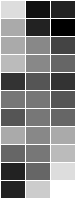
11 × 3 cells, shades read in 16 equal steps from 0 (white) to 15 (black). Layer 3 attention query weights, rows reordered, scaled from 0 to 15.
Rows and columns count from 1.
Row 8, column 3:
5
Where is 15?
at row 2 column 3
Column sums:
86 94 90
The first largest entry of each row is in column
2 3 3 3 1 3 1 2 1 1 1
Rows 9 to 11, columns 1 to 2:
9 8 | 13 9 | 13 3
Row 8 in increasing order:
5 5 7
